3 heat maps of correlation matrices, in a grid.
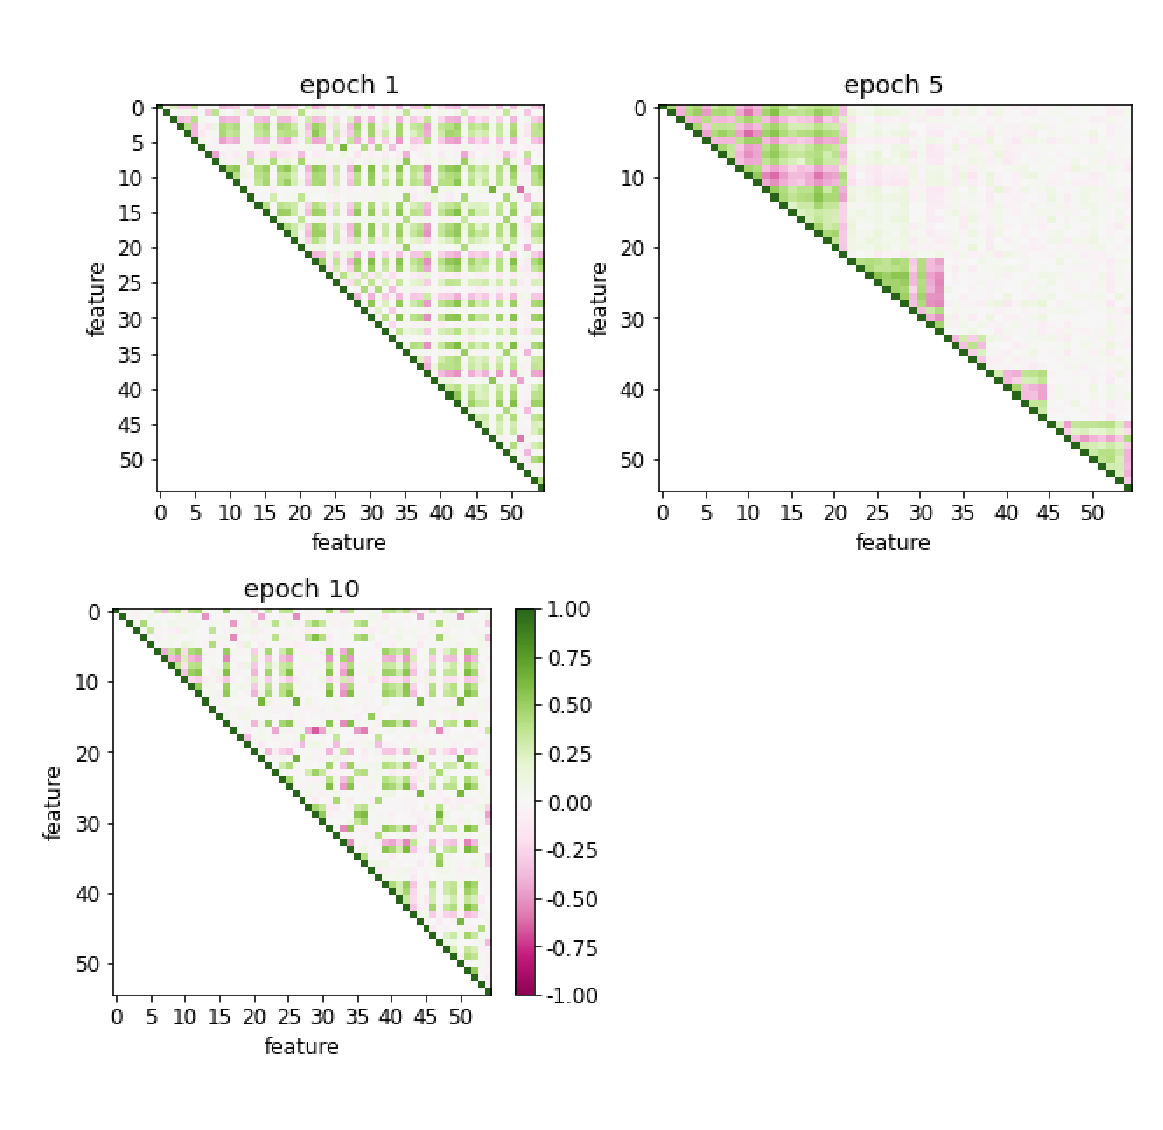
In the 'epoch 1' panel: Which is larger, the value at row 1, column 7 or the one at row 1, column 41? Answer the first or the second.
the second
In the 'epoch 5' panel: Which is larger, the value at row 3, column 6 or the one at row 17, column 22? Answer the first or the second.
the first
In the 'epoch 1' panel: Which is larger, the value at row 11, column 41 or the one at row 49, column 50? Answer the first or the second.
the first
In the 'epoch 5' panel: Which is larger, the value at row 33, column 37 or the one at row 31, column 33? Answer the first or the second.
the first
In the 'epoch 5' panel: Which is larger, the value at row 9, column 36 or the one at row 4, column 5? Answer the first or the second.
the first
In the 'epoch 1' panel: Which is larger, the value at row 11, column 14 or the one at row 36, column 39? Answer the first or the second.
the first
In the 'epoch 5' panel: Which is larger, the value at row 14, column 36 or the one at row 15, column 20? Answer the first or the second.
the second
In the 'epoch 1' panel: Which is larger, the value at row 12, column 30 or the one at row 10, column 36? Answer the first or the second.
the second
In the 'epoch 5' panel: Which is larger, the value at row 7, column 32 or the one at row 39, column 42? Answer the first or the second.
the second
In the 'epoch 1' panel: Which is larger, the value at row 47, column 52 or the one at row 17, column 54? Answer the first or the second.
the second
